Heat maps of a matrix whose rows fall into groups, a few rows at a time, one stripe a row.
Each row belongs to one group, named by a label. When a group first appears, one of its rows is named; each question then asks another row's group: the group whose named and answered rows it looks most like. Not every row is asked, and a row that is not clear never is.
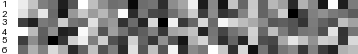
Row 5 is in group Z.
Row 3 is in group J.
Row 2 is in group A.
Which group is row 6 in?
J
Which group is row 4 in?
A
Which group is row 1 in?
A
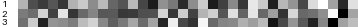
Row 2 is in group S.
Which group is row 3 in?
J
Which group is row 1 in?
Z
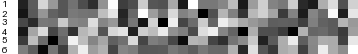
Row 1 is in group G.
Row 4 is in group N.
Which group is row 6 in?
Z
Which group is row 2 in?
G
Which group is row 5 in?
Z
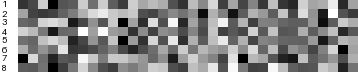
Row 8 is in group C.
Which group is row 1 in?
C
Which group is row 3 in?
J
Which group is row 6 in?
S
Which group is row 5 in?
J
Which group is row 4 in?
A
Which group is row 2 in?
A
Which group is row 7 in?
N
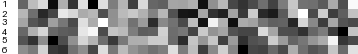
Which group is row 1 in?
G
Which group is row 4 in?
N
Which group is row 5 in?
C
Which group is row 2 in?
Z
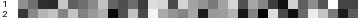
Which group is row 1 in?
S
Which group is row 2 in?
C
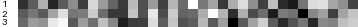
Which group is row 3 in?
J
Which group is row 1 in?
C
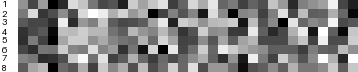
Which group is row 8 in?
G
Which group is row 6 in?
J
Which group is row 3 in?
S
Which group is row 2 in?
A
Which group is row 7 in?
Z
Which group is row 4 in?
Z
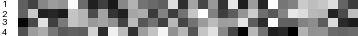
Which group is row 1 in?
C
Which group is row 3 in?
C
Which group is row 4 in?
N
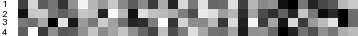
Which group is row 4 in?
N
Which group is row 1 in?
N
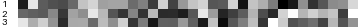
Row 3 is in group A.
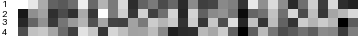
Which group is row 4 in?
N
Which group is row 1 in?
A
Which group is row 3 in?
C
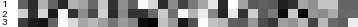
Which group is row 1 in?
C
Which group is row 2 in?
S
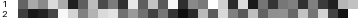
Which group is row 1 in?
J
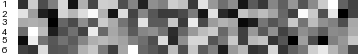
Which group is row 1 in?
S
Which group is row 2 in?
A
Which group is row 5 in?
N
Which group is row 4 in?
N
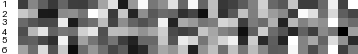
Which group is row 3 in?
S
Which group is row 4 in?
N
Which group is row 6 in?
S
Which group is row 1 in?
G
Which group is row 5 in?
S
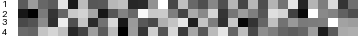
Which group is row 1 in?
S
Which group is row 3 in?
S
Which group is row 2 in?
C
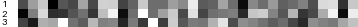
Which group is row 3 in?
J
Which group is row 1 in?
G
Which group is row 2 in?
G
